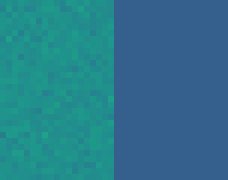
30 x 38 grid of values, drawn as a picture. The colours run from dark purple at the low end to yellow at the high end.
The table splits into one row of 2 panels. Panel 1,1: middling, fine-grained, faint in contrast. Panel 1,2: low, flat.
